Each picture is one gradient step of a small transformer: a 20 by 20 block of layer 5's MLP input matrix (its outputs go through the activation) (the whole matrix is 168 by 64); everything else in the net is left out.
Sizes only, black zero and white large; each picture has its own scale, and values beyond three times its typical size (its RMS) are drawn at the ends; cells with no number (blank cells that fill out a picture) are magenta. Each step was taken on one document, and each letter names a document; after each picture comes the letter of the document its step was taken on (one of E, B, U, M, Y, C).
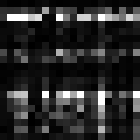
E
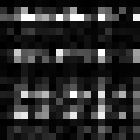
E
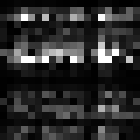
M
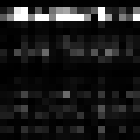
E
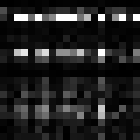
E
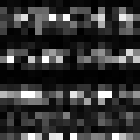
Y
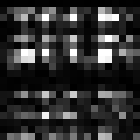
M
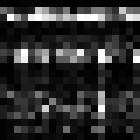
E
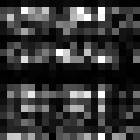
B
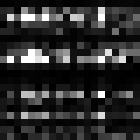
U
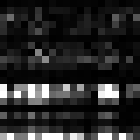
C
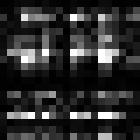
M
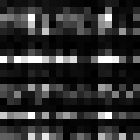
C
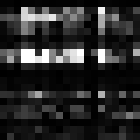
U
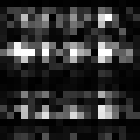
M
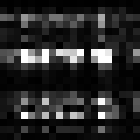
M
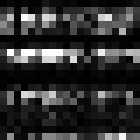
Y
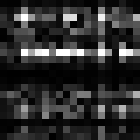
B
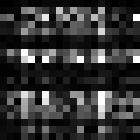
U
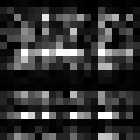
M
